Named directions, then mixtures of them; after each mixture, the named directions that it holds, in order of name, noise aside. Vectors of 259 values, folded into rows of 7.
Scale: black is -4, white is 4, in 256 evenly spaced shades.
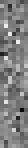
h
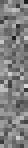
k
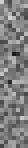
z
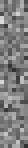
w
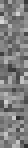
h, w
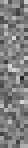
k, w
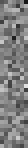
k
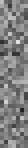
h, z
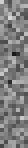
z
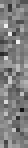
h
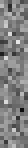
h, z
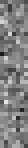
h, w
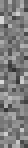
w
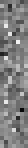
h
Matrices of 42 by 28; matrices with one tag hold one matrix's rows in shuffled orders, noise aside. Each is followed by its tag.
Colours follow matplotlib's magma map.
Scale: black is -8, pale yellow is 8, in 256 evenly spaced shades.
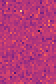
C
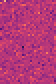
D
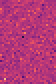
D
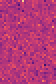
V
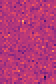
V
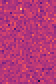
C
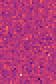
C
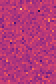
C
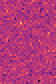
C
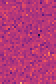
C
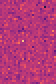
V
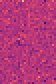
V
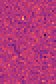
V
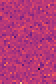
C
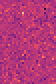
V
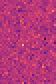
V
